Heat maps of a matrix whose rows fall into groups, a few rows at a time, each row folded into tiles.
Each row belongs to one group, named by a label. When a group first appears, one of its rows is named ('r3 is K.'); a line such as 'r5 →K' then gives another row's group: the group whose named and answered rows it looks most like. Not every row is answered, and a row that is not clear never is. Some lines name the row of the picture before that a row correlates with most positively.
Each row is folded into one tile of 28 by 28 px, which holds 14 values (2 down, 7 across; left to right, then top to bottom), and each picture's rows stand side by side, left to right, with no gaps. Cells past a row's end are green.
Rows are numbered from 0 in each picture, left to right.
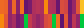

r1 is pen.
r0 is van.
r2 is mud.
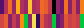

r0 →pen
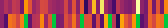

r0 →mud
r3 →pen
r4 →mud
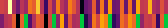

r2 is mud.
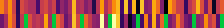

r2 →pen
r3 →pen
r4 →van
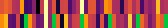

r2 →mud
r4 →pen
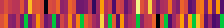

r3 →pen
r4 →mud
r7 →van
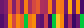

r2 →van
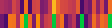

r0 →mud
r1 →mud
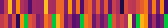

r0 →pen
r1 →pen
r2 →van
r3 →van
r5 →van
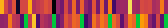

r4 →pen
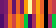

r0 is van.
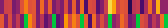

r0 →mud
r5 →pen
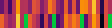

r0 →pen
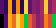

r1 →pen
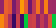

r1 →pen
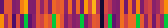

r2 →van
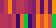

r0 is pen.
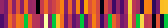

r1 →pen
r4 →pen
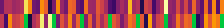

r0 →mud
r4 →pen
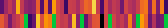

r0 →pen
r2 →pen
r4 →pen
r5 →van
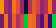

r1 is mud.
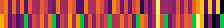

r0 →van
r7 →van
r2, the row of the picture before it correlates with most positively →0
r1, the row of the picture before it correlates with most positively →0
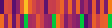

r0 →mud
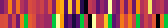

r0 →pen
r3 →mud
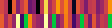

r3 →mud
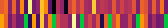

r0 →van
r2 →pen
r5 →van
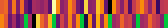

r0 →van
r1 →mud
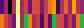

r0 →pen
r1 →mud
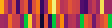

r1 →mud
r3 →pen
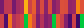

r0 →mud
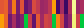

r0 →van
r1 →mud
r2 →pen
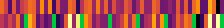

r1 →van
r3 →van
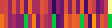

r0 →van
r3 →mud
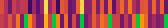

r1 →pen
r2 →mud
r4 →pen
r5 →van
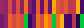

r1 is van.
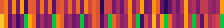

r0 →van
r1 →van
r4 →pen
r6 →pen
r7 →mud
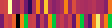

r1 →pen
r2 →pen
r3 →mud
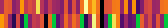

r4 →van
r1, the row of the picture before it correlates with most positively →0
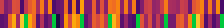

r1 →van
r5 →mud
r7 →van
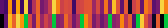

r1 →mud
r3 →van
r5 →mud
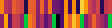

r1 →van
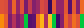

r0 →van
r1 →mud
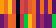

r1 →van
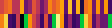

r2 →van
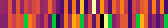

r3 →pen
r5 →van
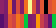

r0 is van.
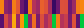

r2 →mud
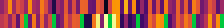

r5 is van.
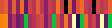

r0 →van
